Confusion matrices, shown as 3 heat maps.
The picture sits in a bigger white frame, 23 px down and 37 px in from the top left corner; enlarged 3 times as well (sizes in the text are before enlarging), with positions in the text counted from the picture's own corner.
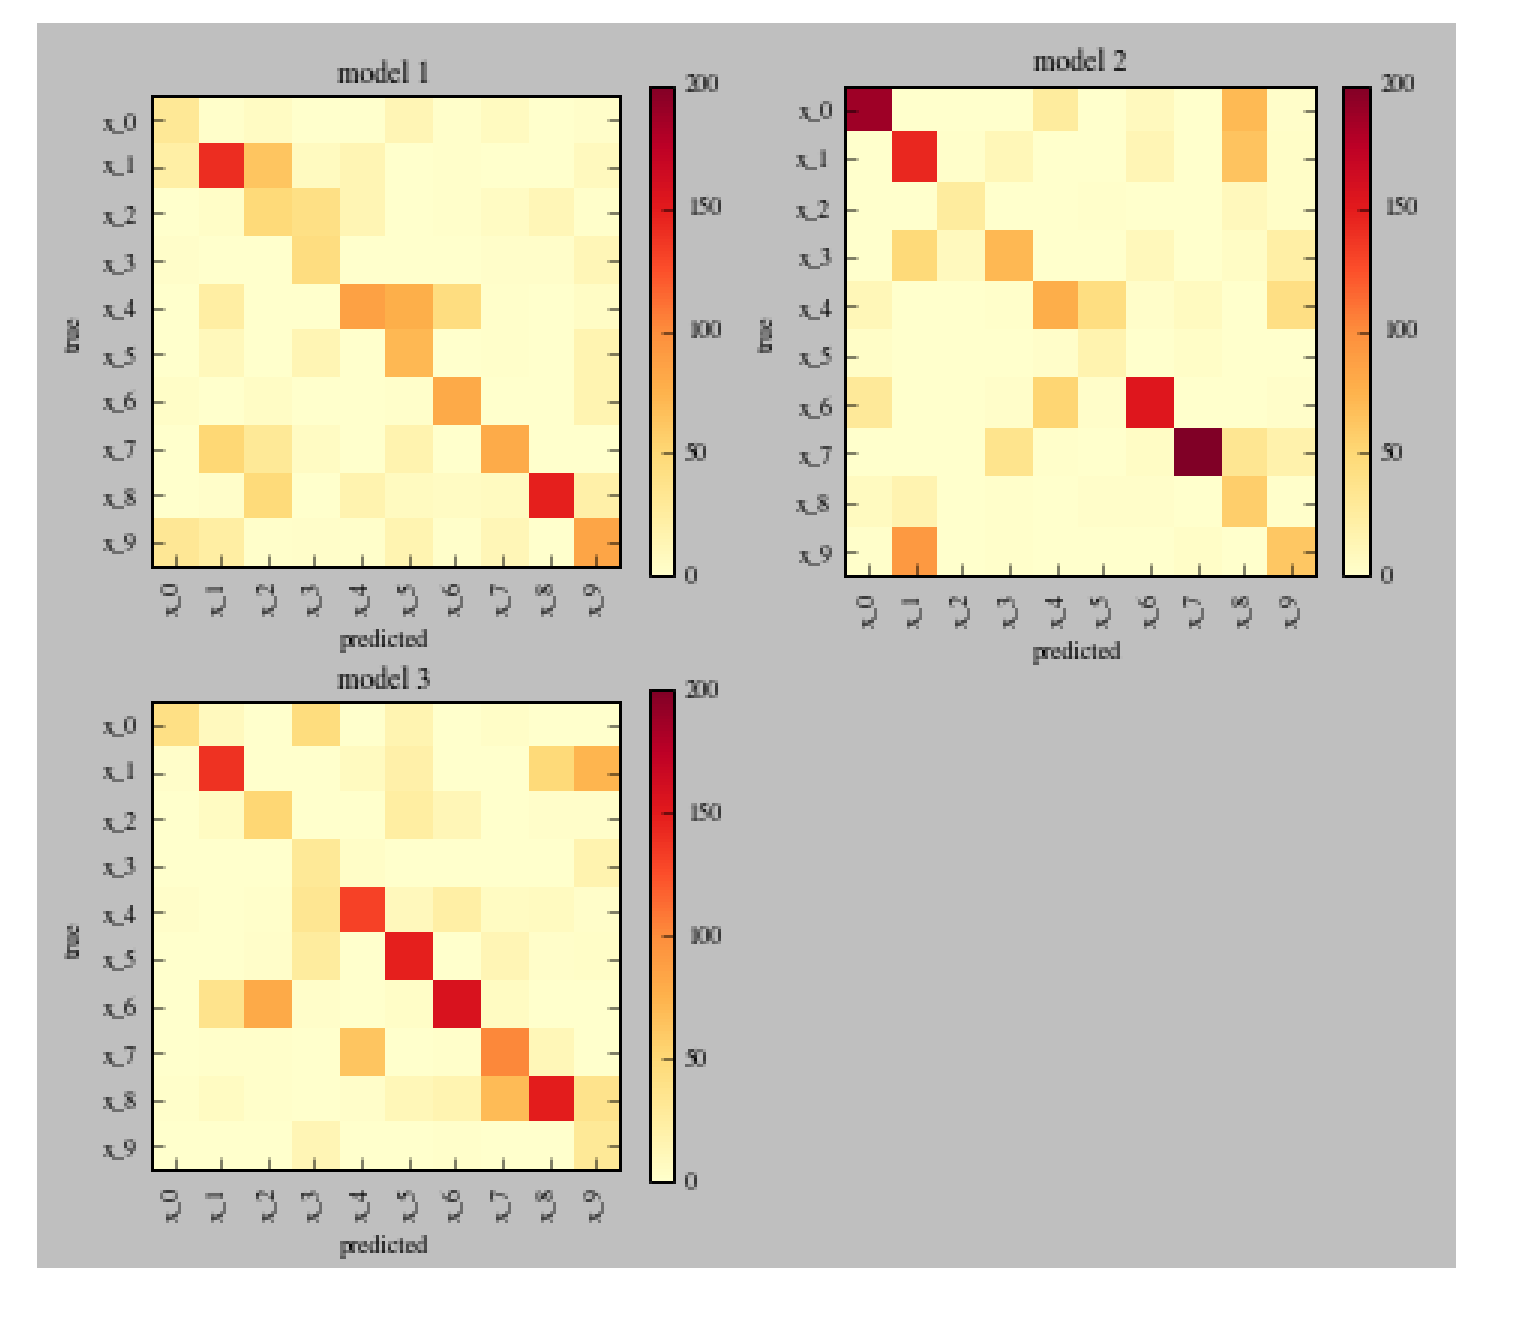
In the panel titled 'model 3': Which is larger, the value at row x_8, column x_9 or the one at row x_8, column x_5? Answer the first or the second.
the first
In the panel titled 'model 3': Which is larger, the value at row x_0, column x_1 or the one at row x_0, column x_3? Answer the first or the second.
the second
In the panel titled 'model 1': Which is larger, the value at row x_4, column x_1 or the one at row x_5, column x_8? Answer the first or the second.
the first
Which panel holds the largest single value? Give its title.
model 2
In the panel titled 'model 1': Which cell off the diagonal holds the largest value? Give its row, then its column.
x_4, x_5
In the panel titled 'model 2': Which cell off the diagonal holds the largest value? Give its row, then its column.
x_9, x_1
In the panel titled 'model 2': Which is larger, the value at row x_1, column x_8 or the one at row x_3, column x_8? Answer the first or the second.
the first
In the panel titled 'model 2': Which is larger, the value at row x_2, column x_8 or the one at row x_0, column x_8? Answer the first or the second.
the second
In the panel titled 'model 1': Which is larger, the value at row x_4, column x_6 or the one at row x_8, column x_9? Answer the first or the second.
the first
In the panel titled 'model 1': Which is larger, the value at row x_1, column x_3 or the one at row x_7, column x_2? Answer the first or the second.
the second
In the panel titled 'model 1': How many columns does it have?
10
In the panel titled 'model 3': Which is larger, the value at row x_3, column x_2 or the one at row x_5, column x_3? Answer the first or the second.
the second
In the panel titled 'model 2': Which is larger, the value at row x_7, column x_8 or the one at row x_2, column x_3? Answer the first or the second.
the first
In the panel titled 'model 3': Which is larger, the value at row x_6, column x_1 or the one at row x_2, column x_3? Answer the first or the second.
the first
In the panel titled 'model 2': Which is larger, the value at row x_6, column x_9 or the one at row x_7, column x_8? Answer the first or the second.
the second
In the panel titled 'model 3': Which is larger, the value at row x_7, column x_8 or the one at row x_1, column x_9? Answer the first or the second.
the second
